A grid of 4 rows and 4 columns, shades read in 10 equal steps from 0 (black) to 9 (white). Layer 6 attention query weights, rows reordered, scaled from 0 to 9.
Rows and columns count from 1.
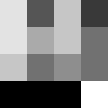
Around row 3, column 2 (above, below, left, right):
6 0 7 5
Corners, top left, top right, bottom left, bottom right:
8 2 0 9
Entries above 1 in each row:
4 4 4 1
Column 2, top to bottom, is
3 6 4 0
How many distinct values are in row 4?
2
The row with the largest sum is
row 2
